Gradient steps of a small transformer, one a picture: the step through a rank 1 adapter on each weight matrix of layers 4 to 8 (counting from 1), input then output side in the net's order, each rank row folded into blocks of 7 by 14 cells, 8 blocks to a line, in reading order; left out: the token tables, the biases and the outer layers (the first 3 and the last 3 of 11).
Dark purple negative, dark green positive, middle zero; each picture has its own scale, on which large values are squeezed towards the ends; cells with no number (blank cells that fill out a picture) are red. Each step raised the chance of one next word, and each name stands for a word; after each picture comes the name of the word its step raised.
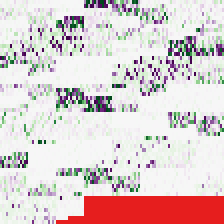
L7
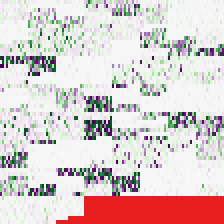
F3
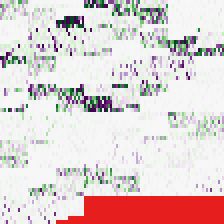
L7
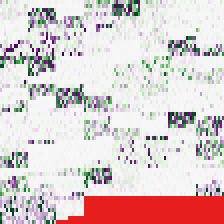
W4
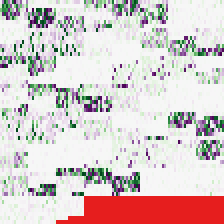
F3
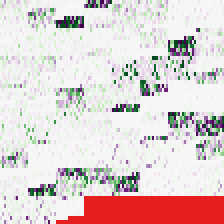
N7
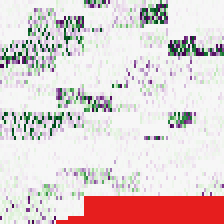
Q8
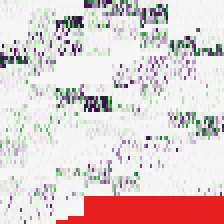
L7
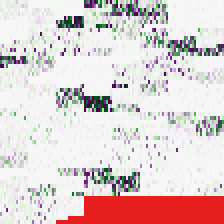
L7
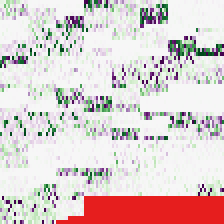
Q8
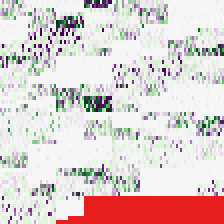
L7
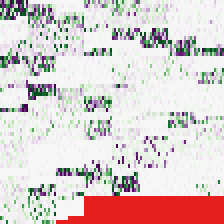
F3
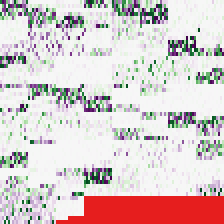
W4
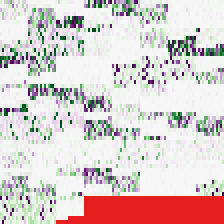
Q8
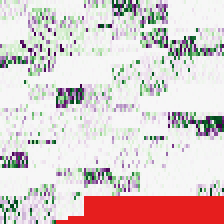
W4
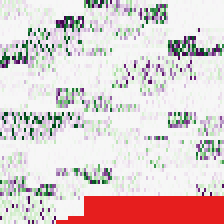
Q8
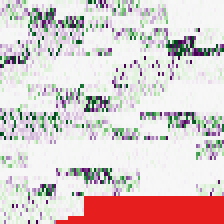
Q8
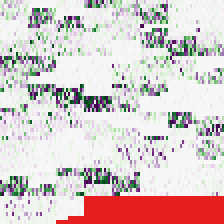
F3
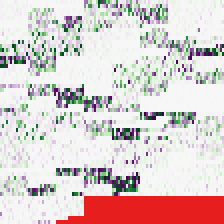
F3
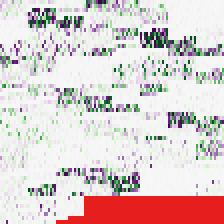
N7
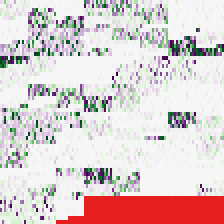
Q8
